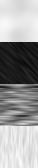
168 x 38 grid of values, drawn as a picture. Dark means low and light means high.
The table splits into 4 rows of 1 panel. Panel 1,1: very high, smooth, faint in contrast. Panel 2,1: very low, slanting down to the right, faint in contrast. Panel 3,1: middling, streaked across, strong in contrast. Panel 4,1: very high, streaked downward, faint in contrast.
